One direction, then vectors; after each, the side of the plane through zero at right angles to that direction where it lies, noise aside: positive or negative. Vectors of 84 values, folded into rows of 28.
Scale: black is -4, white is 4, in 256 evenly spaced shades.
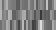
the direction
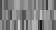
negative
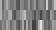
positive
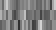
positive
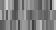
positive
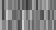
positive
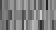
negative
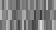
positive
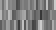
positive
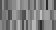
negative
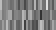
positive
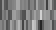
negative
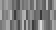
positive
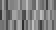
negative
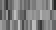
negative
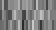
negative
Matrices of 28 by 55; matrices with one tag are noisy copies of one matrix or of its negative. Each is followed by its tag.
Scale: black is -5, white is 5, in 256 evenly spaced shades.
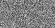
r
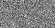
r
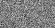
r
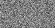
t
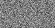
t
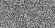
r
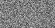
t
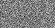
t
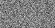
t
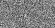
r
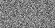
t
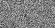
r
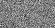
r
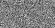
r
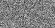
r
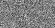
r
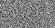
t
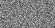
t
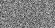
t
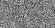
r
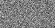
t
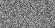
t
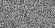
r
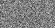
t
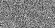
r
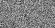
r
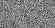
r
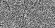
r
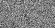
r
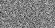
t
